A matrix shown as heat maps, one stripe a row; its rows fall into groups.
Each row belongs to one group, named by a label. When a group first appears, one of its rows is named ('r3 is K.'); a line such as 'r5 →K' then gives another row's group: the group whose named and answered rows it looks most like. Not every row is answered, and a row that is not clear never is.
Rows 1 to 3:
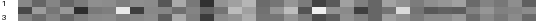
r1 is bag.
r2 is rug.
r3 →bag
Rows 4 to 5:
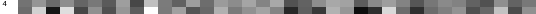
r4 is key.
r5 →key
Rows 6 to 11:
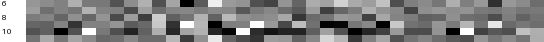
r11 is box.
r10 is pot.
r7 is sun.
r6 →box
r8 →key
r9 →bag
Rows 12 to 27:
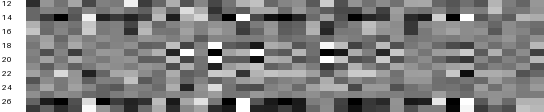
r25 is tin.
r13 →bag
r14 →pot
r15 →sun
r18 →box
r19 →bag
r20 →box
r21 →bag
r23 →rug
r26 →pot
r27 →pot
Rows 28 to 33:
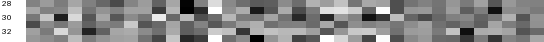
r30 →key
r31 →rug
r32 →tin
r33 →box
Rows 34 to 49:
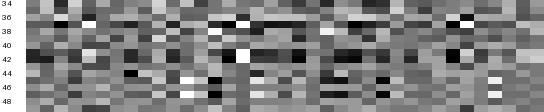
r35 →key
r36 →tin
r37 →pot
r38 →box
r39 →key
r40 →tin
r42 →pot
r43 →tin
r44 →sun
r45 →bag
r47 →bag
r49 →tin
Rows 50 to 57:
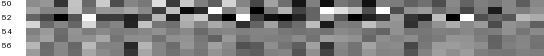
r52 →pot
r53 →sun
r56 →sun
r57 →sun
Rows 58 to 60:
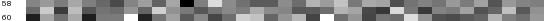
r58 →box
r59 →key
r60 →rug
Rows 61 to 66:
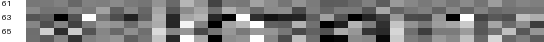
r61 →bag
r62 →key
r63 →pot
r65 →key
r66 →bag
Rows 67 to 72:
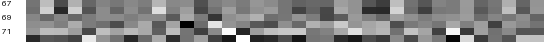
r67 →key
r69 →bag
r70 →box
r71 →tin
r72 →pot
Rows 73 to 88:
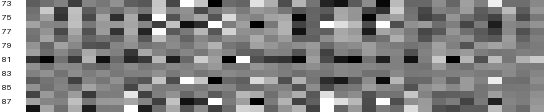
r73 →bag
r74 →key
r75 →key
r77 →key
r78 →key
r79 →tin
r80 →sun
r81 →pot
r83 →key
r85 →sun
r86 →rug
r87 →box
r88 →rug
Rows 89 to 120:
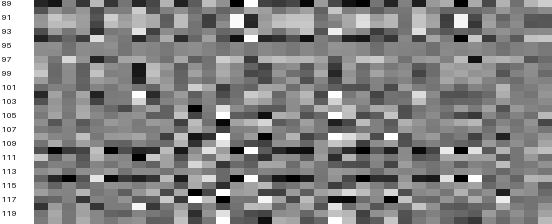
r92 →tin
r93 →rug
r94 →pot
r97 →tin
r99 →sun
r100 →sun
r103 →rug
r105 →box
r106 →bag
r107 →bag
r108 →box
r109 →box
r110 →pot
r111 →sun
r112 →bag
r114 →pot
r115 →bag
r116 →box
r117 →bag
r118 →rug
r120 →box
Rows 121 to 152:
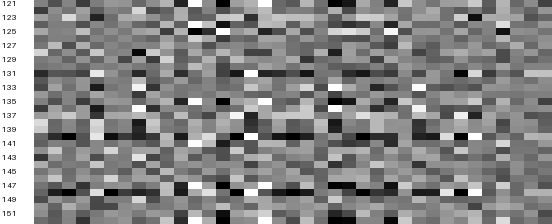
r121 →bag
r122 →rug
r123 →tin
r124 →bag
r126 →bag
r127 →key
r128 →sun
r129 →key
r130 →bag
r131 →pot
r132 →rug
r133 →rug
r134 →sun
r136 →rug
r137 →tin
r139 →sun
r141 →bag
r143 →rug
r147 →bag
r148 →pot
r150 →tin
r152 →bag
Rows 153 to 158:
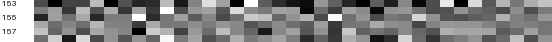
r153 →pot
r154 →key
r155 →rug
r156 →sun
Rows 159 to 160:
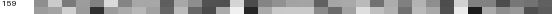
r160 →tin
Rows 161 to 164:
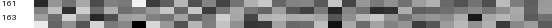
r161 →rug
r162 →key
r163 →tin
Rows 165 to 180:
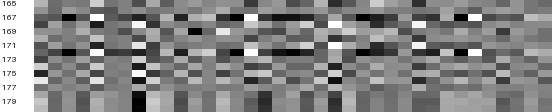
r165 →sun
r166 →tin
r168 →rug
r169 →box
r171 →rug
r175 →rug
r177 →rug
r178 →sun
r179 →sun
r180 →sun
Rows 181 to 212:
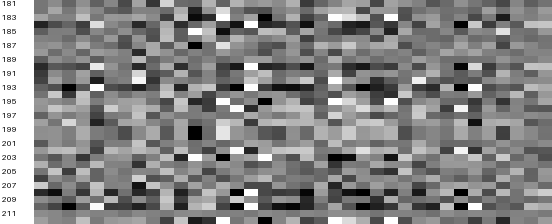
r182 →box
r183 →box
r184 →pot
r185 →bag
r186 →key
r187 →box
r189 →rug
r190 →pot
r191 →rug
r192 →rug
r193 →pot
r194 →key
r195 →box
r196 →tin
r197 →rug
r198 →tin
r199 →box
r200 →box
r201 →rug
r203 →bag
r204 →sun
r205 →key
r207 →sun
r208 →pot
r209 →key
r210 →pot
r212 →box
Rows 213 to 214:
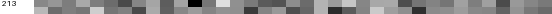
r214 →sun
